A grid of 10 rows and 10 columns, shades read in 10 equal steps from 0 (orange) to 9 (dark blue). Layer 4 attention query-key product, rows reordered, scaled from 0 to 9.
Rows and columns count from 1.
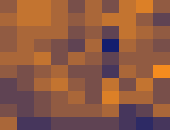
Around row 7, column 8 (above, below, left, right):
3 3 2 2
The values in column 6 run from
3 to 6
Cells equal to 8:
1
